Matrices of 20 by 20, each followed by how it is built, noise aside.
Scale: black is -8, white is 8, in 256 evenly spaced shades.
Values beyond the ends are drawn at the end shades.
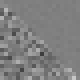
lower triangular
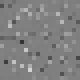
sparse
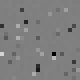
sparse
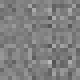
low rank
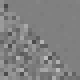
lower triangular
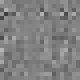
low rank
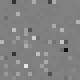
sparse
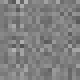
low rank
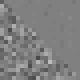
lower triangular
